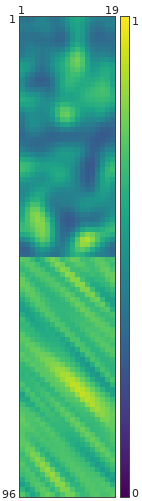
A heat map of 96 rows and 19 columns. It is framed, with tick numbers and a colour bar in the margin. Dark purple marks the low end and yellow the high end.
The table splits into 2 rows of 1 panel. Panel 1,1: middling, blotchy, strong in contrast. Panel 2,1: high, slanting down to the right.
